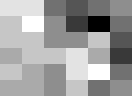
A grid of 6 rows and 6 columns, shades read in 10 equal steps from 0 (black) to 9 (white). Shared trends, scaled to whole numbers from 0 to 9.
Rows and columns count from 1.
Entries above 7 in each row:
2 1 0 1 2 0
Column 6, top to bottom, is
5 4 3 2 4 5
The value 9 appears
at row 2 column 2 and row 5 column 5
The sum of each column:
41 43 31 33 30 23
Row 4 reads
6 7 7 8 6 2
